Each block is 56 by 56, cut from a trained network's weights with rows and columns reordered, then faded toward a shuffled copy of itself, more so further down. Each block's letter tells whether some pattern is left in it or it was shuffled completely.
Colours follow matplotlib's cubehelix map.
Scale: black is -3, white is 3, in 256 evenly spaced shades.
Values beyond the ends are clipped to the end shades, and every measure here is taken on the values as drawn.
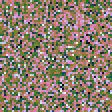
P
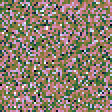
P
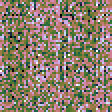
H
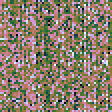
H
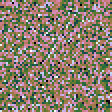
P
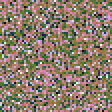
P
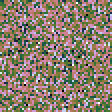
H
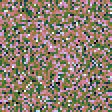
P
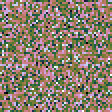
H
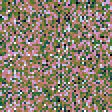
H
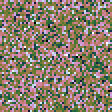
P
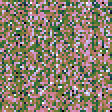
H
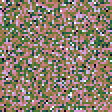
P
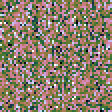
H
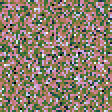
H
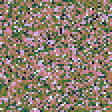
P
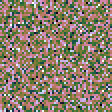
H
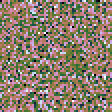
H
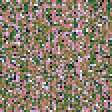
H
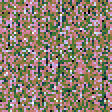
H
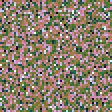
P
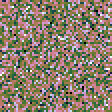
P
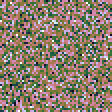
P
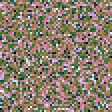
H
